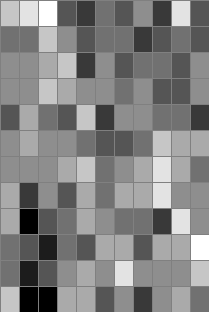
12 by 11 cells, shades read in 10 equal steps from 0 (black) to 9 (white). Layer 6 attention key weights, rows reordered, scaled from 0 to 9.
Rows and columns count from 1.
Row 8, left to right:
6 2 5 3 6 4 6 6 8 5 5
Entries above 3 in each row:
6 7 8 9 7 9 11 9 8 7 9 7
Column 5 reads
2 3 2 5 7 4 7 6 6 3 6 6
